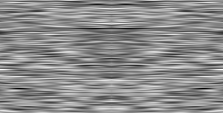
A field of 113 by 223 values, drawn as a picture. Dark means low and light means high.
Mirror symmetry: left to right. Slope: none. Grain: streaks across. Histogram: bell-shaped.
